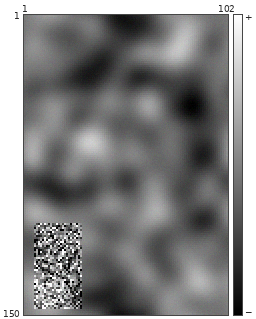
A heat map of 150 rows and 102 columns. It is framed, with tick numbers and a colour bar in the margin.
Mirror symmetry: none. Odd patch: rougher, in the bottom left. Average level on the scale: 40%. Roughest part: bottom left.
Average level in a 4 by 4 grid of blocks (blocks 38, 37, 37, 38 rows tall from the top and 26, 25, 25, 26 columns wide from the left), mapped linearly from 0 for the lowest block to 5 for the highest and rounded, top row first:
3 0 2 4 | 4 5 3 0 | 3 3 4 1 | 5 1 3 5
